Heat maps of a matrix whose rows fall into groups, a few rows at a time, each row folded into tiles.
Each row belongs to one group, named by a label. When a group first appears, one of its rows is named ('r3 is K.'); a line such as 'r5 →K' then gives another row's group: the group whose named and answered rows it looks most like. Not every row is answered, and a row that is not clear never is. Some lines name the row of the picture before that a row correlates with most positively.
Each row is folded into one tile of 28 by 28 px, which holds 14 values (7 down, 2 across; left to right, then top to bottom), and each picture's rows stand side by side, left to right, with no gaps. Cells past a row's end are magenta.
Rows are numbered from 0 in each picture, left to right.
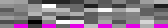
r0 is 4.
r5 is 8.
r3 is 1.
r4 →1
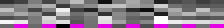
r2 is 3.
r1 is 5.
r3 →5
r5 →5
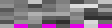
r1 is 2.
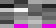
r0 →1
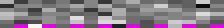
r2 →5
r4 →3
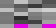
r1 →1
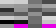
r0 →4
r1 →5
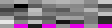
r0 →8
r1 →3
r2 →4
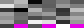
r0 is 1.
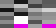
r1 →1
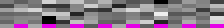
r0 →1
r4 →1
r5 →2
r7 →5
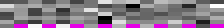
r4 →8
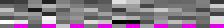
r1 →5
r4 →4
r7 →5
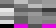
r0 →3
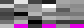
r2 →4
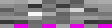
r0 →4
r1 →2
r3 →4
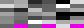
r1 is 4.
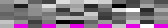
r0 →8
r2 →4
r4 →1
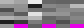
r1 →2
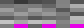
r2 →5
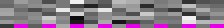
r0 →3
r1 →5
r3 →1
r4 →4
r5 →2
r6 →5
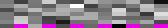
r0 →5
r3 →2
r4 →3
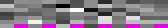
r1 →8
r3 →5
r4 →5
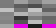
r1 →3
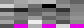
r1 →8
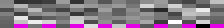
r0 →5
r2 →5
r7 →3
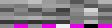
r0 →4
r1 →4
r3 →3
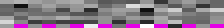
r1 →4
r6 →3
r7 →1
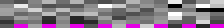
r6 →2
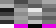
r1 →3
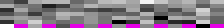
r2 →2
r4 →4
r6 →4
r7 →3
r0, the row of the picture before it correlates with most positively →0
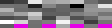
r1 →2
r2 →8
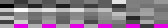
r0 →1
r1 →1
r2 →1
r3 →1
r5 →3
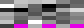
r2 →1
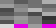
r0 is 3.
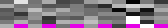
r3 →8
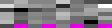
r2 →2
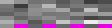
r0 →8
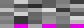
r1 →1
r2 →5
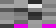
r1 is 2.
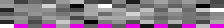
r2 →8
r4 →2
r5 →3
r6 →3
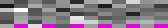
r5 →8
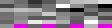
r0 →1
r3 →8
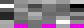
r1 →2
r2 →8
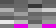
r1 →1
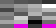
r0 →5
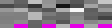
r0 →1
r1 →2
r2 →1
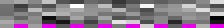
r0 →8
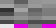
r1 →4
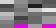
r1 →1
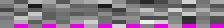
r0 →5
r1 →2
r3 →8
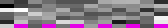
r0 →1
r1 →2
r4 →4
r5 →5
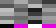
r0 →3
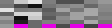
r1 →2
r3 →3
